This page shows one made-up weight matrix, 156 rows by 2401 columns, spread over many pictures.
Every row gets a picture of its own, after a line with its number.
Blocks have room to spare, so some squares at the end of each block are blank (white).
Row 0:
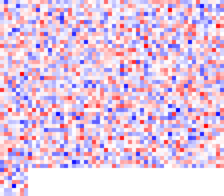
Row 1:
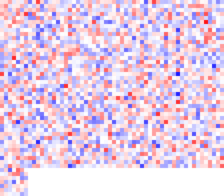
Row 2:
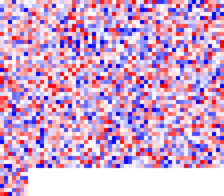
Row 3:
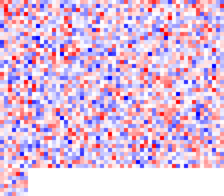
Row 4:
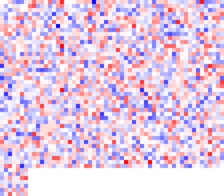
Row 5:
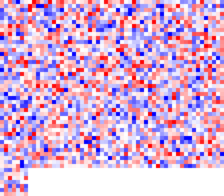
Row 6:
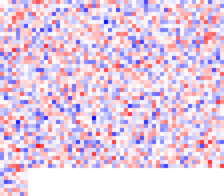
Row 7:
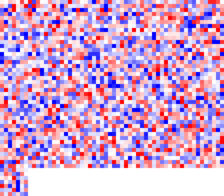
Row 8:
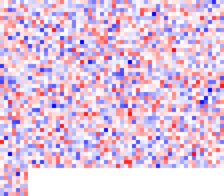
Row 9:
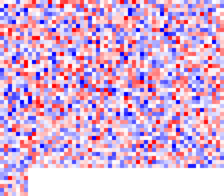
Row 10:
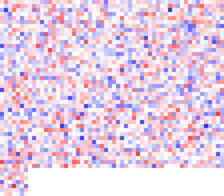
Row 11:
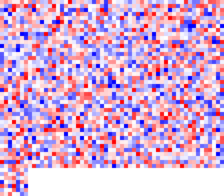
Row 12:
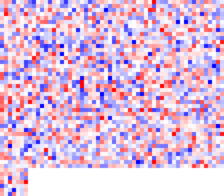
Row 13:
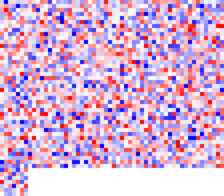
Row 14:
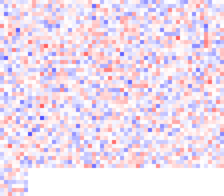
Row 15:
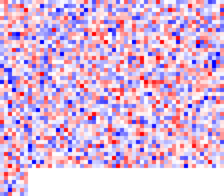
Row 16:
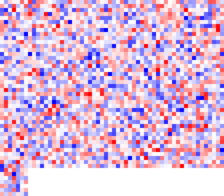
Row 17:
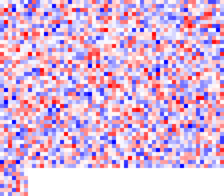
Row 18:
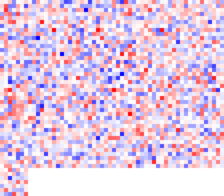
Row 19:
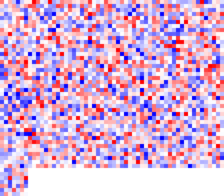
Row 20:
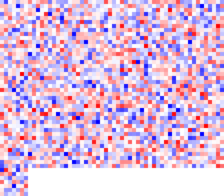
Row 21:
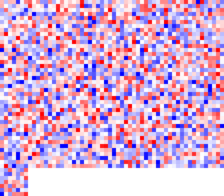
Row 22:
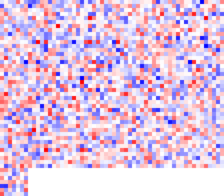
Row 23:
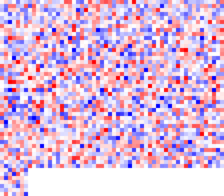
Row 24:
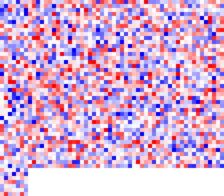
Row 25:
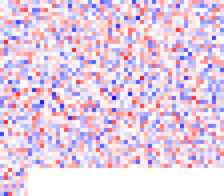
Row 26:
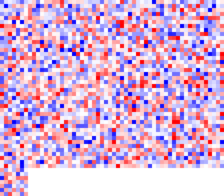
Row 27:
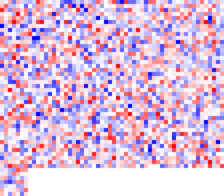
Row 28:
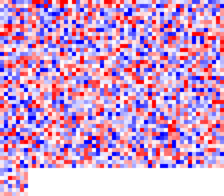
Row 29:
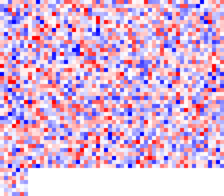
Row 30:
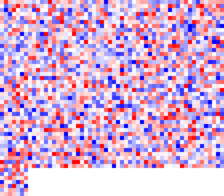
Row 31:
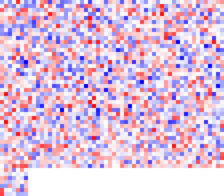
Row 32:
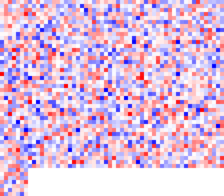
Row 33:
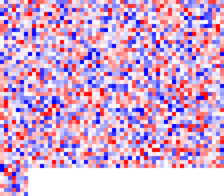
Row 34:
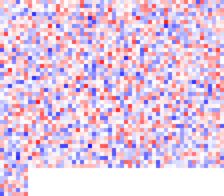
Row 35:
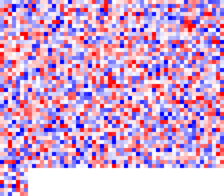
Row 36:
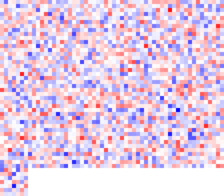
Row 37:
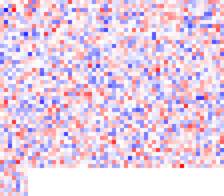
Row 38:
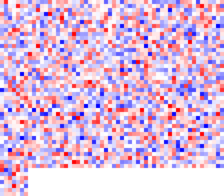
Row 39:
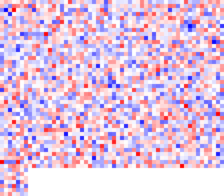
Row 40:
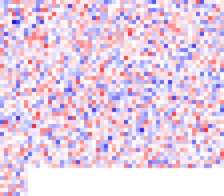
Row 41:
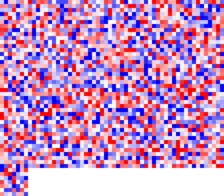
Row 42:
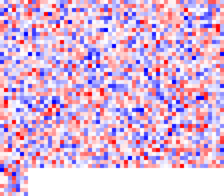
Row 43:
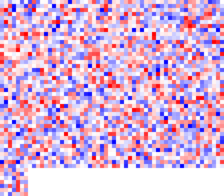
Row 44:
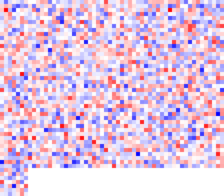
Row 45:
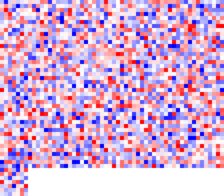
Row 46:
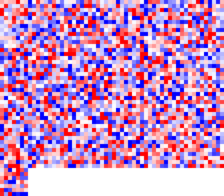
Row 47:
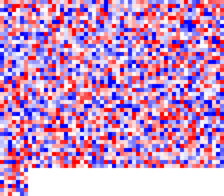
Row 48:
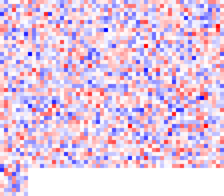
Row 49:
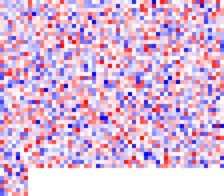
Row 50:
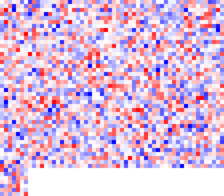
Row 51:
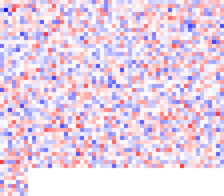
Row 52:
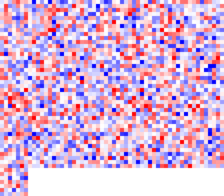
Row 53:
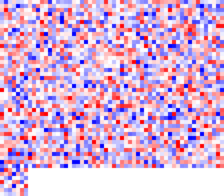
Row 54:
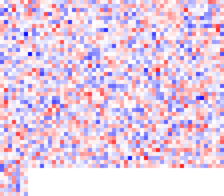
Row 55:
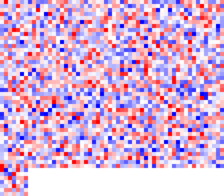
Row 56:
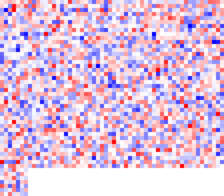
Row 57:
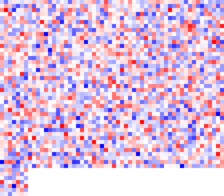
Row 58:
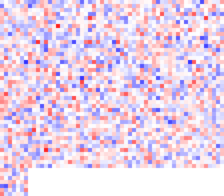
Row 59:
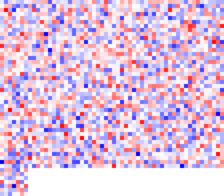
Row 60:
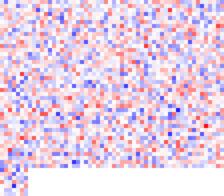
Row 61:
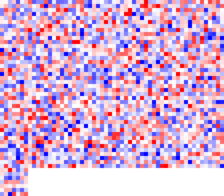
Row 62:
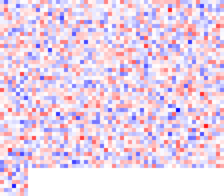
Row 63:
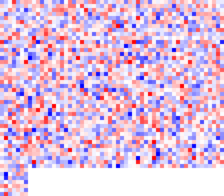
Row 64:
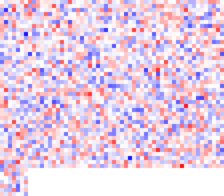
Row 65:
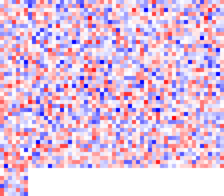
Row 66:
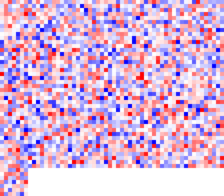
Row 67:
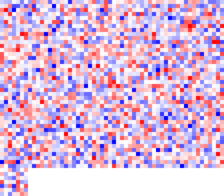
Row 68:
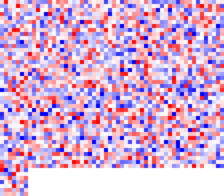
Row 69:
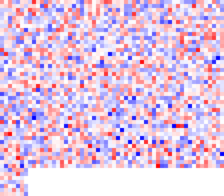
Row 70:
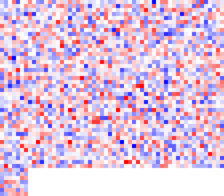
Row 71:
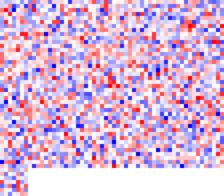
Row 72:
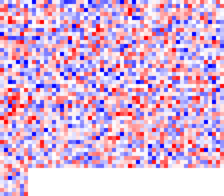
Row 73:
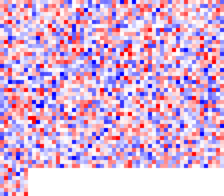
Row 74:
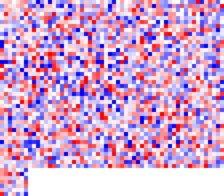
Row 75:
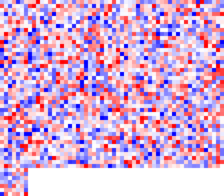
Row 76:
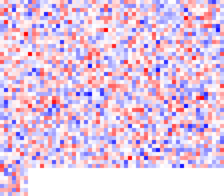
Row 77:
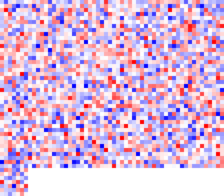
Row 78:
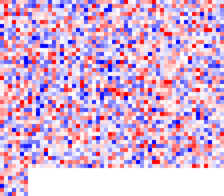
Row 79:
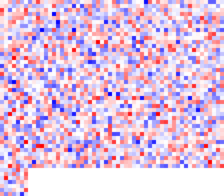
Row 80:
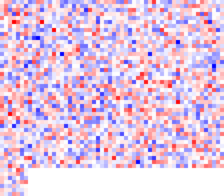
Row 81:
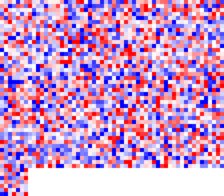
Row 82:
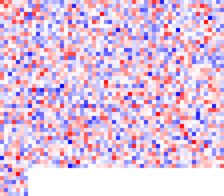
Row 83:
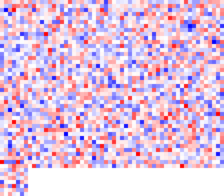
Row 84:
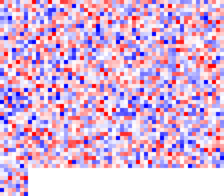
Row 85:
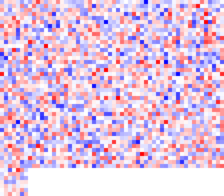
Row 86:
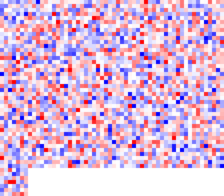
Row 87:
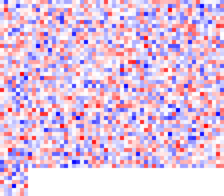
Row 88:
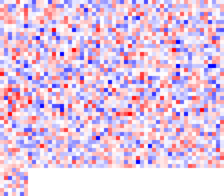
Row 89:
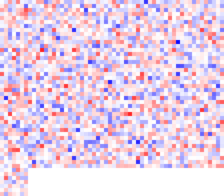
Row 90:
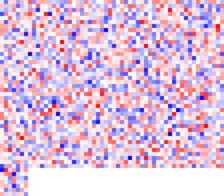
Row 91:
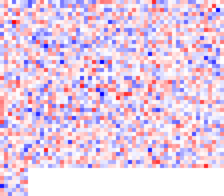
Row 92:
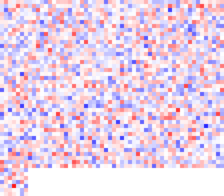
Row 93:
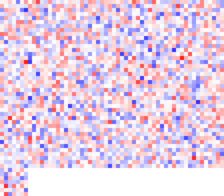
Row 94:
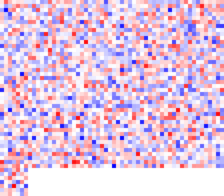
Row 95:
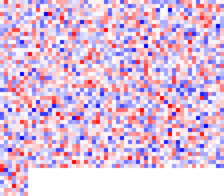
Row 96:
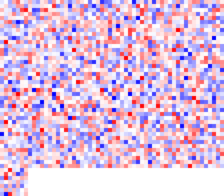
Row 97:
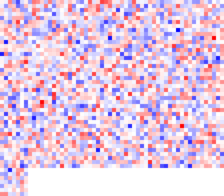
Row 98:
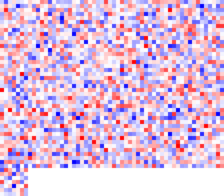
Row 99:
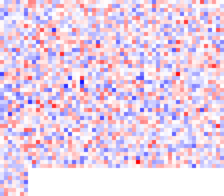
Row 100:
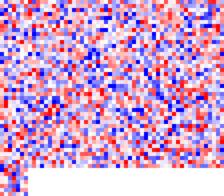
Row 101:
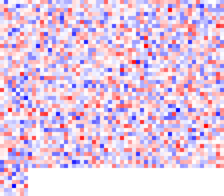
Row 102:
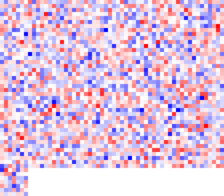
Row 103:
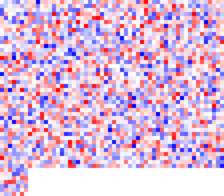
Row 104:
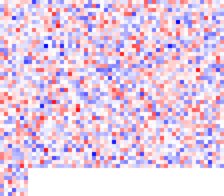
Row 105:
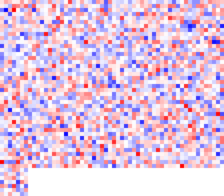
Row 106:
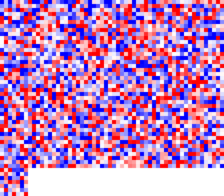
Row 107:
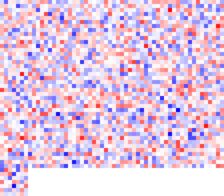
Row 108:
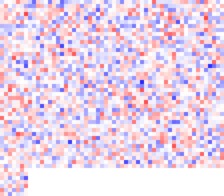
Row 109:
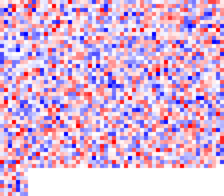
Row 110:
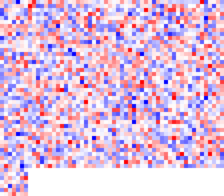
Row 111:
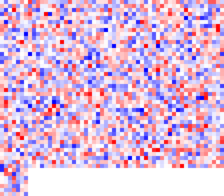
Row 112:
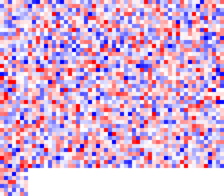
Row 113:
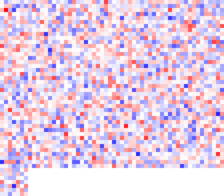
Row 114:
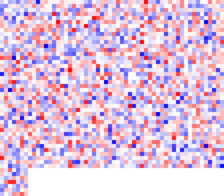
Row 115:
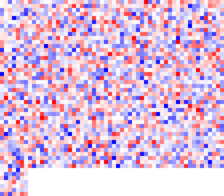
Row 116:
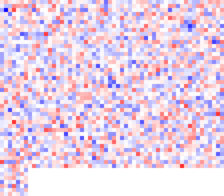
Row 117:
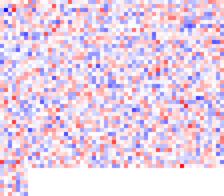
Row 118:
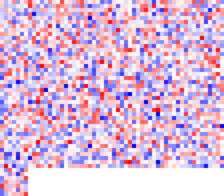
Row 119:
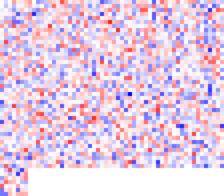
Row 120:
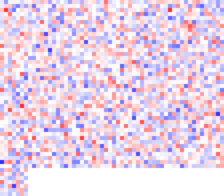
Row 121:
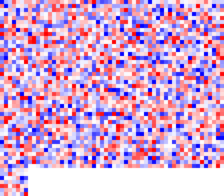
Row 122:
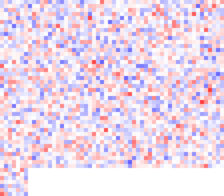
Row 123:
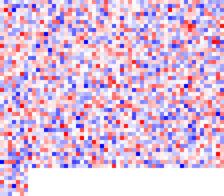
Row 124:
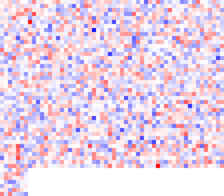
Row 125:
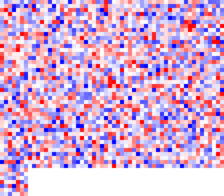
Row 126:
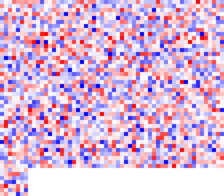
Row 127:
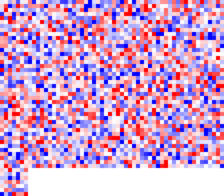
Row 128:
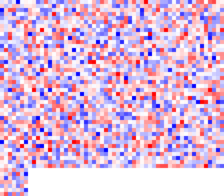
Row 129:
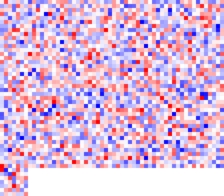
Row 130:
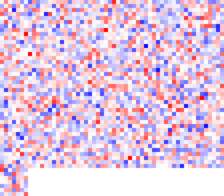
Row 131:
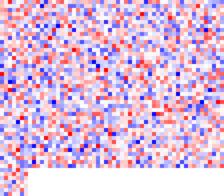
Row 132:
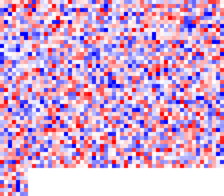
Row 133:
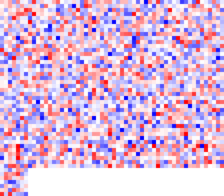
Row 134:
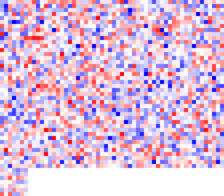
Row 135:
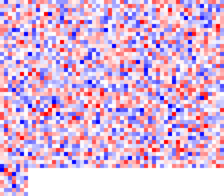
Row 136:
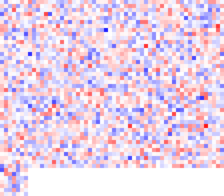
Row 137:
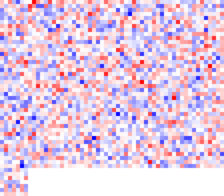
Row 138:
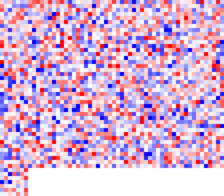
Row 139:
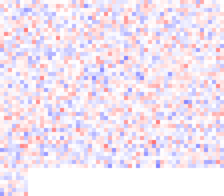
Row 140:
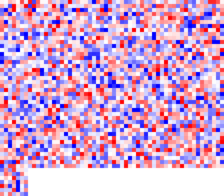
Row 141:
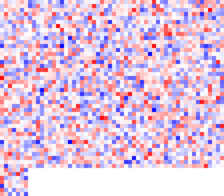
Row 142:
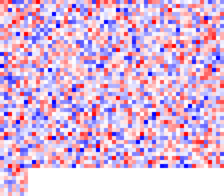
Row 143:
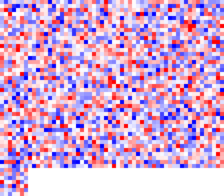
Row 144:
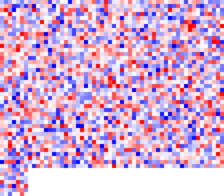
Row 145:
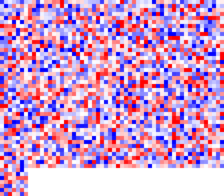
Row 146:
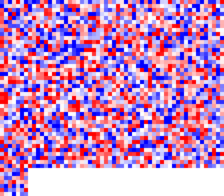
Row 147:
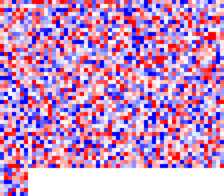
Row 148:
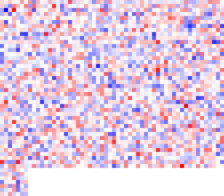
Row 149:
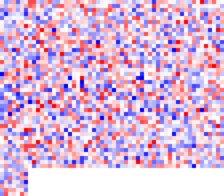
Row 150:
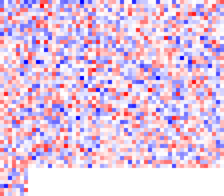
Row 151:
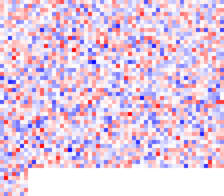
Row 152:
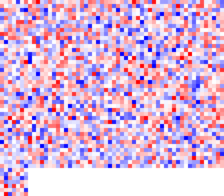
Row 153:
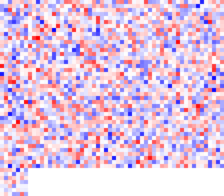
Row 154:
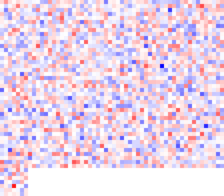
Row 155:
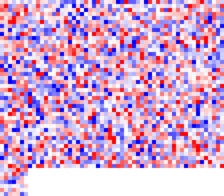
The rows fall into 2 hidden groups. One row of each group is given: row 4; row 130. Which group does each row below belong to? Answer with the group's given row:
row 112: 4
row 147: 4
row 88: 4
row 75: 4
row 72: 4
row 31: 4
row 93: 4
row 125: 130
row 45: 130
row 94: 130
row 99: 4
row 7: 130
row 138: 4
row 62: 130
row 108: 4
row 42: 130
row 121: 4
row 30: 130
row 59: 130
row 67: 130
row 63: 4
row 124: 4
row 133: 4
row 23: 4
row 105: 130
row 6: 4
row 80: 4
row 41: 130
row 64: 130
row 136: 130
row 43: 130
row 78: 4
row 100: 130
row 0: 130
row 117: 130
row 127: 4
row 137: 4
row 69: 4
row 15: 4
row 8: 4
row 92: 130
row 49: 4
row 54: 130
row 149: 4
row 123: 130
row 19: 4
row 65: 4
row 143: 130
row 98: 130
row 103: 4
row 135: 130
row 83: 130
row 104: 4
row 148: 130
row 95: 130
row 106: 4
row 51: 130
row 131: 4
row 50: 130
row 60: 130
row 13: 130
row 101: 130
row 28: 4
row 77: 130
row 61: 4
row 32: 4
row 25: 4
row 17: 130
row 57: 130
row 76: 130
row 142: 4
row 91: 4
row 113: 130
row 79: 4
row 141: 4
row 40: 4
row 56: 130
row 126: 4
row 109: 130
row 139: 4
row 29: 4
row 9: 4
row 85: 4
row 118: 4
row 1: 4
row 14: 4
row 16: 130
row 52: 4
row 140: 130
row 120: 130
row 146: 4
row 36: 130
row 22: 4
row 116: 130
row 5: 4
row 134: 4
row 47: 130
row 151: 4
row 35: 130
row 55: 130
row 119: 4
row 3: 4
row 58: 4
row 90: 130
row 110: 4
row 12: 4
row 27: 4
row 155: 4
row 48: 130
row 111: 130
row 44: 130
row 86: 4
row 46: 4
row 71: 130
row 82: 4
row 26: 4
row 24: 4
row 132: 130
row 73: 4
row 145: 4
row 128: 4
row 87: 130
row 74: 4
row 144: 130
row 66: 4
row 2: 4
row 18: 4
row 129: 130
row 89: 4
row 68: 130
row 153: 4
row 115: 4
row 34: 4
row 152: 4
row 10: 130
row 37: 130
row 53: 130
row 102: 130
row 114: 4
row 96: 4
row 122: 4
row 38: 130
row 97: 4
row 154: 130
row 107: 130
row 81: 4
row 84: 4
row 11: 130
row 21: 4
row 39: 130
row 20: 130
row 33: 130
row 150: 4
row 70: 4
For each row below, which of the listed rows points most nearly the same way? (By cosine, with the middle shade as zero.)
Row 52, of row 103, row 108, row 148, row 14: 108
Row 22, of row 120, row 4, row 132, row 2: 2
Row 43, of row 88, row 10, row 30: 88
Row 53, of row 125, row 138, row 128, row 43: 125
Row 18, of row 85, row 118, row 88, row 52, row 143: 88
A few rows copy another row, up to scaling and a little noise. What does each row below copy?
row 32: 66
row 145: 26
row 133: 124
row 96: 25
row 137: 5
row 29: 153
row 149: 99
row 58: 22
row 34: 21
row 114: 86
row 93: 152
